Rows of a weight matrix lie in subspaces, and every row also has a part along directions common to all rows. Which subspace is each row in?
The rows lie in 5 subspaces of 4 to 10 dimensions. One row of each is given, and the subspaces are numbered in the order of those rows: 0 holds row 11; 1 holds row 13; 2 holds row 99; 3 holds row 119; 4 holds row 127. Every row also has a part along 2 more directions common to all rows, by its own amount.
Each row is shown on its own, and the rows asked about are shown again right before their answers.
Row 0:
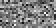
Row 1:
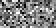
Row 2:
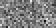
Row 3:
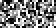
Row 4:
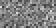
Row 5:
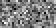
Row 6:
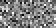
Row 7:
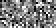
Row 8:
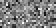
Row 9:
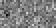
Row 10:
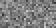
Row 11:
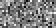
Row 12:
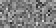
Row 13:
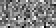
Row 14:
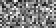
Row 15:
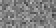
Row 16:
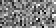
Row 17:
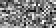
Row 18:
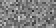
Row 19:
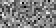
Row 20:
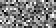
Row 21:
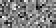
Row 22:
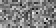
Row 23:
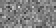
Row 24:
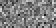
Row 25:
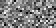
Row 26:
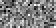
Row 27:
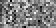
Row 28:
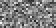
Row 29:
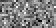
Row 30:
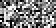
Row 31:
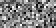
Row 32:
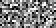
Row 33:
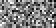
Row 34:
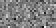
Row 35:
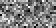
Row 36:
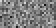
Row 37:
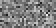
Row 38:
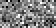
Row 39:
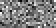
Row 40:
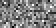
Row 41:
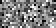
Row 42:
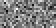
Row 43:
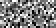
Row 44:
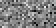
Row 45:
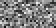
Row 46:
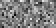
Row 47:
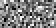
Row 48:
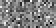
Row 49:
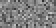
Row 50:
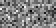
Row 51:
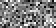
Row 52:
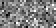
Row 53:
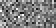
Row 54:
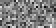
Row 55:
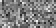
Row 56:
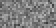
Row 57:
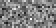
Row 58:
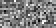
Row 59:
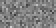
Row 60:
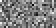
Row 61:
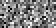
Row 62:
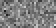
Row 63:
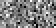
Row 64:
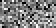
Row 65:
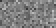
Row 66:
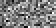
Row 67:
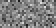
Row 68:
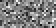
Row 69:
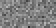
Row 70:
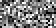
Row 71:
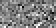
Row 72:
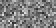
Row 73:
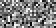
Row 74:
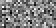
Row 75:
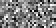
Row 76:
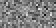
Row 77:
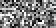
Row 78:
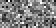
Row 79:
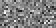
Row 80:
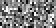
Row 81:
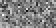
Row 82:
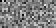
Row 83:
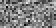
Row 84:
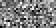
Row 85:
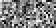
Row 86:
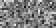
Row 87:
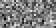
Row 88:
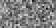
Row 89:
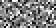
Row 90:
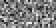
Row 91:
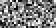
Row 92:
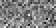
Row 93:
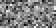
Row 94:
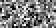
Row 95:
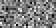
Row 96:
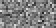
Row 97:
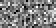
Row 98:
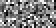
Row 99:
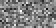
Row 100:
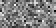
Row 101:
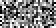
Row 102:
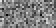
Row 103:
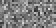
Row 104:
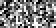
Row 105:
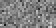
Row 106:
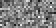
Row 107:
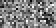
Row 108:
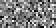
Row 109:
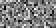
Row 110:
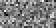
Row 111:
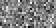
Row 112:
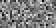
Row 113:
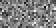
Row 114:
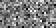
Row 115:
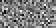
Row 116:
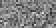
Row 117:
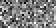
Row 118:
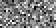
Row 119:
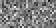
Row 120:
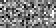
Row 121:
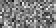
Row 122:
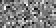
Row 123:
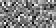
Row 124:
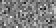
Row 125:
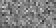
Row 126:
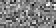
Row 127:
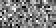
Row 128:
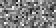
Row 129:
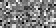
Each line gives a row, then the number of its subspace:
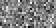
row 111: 2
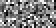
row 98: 2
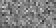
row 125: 1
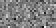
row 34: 1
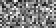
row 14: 3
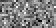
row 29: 4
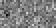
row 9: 0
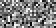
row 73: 4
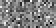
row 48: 0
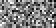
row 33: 3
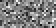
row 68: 1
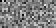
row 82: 0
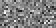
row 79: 0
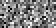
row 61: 4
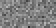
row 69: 3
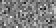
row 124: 0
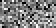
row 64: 0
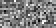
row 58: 4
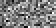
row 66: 3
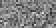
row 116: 3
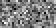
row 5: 4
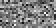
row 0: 2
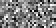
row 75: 1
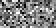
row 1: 3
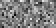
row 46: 4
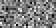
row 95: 2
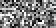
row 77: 4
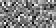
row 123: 3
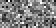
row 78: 2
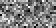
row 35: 2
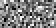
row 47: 4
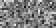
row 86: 0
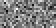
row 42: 3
